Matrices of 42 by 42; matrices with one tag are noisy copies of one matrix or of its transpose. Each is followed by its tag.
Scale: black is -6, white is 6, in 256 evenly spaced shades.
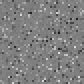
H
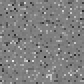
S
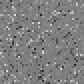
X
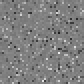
H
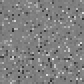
H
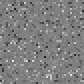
S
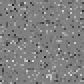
S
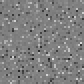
H
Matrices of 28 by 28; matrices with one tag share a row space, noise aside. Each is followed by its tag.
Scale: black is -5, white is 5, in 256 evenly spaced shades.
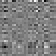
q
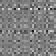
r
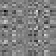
q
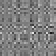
r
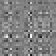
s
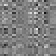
q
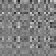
r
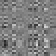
q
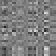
q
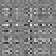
s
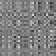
r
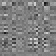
q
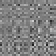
r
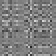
s
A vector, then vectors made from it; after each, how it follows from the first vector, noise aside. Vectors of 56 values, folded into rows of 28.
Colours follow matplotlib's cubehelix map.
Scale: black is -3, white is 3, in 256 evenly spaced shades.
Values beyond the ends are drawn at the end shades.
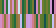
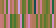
shrunk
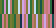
sign-scrambled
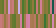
shrunk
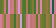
shrunk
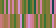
shrunk
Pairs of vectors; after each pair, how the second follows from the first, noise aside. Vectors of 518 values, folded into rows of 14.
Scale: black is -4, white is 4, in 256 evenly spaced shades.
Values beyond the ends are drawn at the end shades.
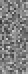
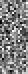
scaled up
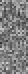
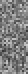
reversed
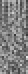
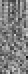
negated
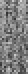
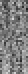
reversed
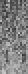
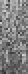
negated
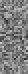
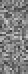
negated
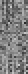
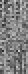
reversed
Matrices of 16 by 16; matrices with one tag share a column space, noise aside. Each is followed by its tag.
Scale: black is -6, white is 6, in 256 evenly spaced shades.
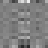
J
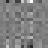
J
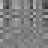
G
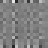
J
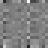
J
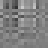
G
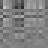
G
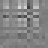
G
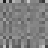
J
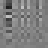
G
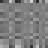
J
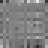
J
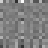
J
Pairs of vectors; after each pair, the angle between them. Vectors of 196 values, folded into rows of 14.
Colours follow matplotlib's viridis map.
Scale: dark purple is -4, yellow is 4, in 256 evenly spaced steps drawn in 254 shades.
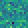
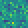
nearly opposite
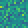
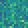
orthogonal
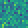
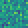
nearly opposite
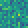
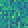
nearly parallel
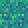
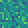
partly opposed
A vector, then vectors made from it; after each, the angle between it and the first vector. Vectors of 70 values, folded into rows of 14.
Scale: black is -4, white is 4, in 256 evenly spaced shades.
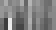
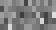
partly aligned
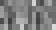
partly opposed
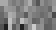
partly aligned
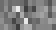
orthogonal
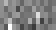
partly aligned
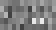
orthogonal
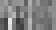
nearly parallel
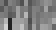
nearly opposite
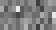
orthogonal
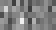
partly opposed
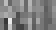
nearly parallel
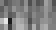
nearly opposite
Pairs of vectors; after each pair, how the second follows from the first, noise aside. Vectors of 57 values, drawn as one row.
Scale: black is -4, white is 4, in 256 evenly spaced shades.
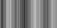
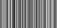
shuffled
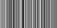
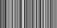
negated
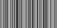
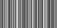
negated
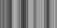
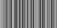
shuffled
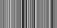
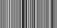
copied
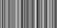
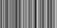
negated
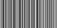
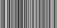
shuffled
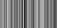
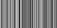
shuffled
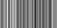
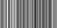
copied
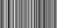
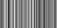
copied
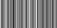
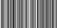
copied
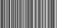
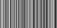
negated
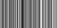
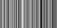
negated
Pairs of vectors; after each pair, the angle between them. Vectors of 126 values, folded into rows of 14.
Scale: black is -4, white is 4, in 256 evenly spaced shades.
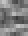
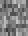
partly opposed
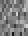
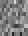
nearly parallel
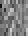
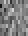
nearly parallel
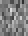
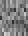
partly opposed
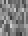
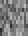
nearly opposite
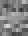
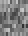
partly opposed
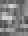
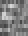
nearly parallel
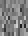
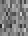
partly aligned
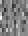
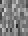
nearly opposite
